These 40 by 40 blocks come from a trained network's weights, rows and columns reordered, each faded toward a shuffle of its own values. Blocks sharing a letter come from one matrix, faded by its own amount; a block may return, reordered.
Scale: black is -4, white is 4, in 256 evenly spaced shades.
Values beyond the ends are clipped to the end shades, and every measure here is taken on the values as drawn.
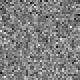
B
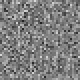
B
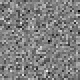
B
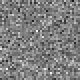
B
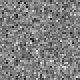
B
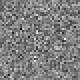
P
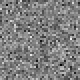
B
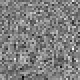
P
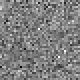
B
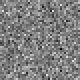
P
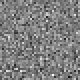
B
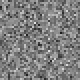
P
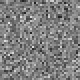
B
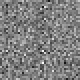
P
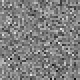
P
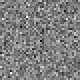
P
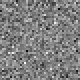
B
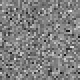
B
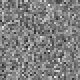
P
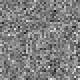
P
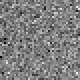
B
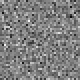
B
